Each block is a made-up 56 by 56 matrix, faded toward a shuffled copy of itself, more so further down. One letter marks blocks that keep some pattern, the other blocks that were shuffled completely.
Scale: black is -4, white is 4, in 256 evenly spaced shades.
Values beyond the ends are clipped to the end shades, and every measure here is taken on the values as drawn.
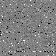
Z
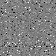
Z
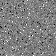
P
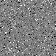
P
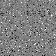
Z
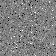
P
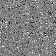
Z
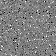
P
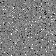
Z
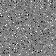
Z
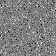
Z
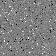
P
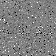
Z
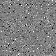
Z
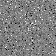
Z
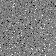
P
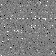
Z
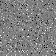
Z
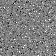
P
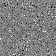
P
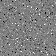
P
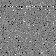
Z
